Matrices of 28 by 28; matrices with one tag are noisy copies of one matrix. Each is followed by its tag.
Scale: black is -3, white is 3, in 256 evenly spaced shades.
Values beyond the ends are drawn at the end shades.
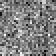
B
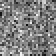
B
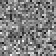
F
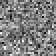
F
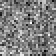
B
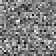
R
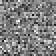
R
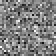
R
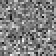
F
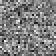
R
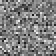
R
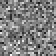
F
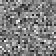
R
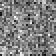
B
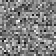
R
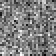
B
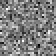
F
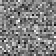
R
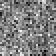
B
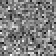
F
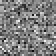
R
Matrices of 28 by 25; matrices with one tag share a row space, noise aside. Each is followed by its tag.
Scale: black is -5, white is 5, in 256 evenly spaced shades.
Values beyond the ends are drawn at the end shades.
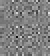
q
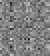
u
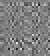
q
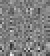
u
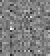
u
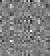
u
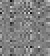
u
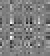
u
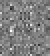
u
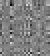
u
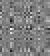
u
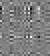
u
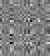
u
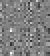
u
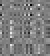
u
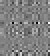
q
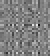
q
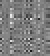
u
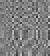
q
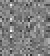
u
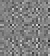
q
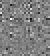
u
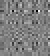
q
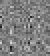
u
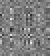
u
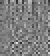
q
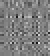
q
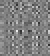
q
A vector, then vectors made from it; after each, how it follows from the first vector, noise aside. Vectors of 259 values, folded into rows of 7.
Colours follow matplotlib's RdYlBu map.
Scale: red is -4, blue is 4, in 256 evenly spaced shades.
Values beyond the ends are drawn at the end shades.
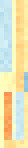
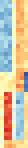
scaled up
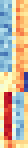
scaled up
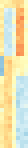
reversed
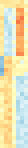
reversed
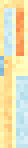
reversed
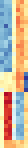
scaled up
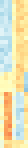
copied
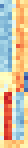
scaled up
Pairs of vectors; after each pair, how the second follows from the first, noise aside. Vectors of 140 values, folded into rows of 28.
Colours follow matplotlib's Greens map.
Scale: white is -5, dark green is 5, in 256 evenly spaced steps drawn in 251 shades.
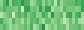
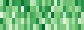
scaled up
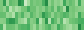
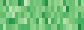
copied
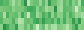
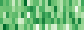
scaled up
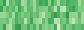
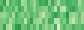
copied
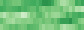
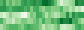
scaled up
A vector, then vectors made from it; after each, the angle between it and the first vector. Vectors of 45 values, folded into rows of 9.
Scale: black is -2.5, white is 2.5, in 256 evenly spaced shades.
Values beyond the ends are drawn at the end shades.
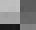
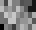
partly aligned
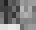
nearly opposite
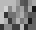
partly aligned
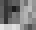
nearly opposite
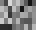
partly aligned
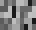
orthogonal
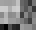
nearly parallel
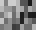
partly aligned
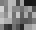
partly aligned
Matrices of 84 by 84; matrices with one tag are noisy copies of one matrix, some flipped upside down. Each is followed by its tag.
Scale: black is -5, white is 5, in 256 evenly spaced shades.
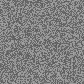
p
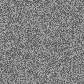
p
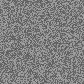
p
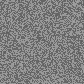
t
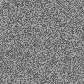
p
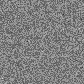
p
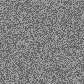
t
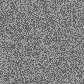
p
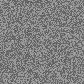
p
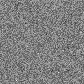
t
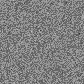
t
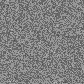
t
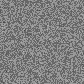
p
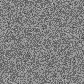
p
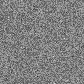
p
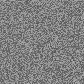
t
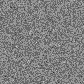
p
